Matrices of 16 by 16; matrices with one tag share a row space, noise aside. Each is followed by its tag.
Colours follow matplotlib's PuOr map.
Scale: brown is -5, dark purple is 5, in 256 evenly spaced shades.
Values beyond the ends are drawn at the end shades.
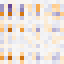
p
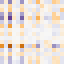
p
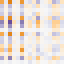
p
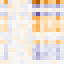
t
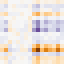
t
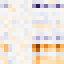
t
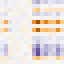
t
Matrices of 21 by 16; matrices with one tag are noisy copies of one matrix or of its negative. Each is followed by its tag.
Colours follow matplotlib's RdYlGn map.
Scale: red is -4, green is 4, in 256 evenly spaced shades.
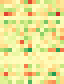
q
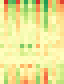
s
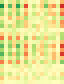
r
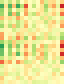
r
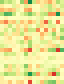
q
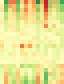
s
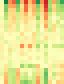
s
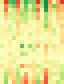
s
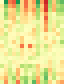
s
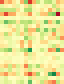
q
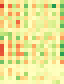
r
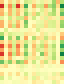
r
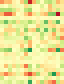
q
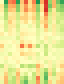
s
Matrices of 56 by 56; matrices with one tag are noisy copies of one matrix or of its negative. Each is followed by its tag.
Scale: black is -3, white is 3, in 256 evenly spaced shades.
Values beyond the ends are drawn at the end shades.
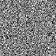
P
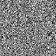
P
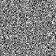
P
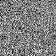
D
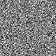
P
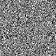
P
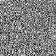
D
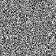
P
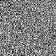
D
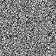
P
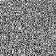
D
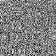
D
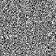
P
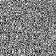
D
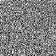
D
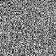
D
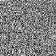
D
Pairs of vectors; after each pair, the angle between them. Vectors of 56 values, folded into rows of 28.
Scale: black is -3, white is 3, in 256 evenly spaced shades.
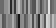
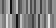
partly aligned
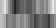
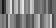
partly opposed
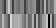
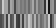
partly opposed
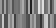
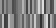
nearly parallel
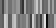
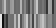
orthogonal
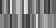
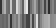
nearly parallel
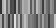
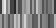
nearly parallel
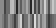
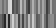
orthogonal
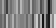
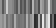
nearly opposite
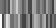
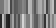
nearly opposite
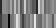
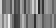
nearly opposite
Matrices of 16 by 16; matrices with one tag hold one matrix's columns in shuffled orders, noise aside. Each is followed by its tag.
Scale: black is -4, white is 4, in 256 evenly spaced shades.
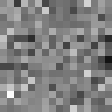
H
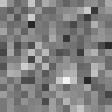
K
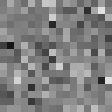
K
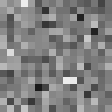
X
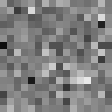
K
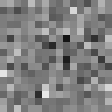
H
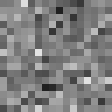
X
